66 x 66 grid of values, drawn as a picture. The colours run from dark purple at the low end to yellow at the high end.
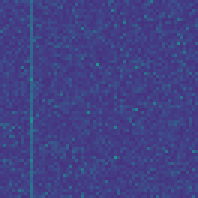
Stripes: none. Average level on the scale: 20%. Odd lines: column 11. Histogram: skewed, a long tail of high values. Slope: none.
